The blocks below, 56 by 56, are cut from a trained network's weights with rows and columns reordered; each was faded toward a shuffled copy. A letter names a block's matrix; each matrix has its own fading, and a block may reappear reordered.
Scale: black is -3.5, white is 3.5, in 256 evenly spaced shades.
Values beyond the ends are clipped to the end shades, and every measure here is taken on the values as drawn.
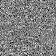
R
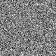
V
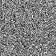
V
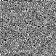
R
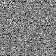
R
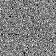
R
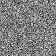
V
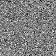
R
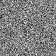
V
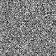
R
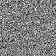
R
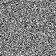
V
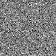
R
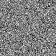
V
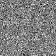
R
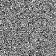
V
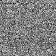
R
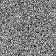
V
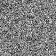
V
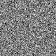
V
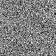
V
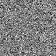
R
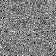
R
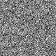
V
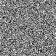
V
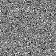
R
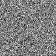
V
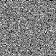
R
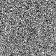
V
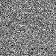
R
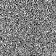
V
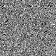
R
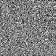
R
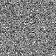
R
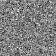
R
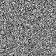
V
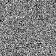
R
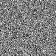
V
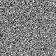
V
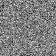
R
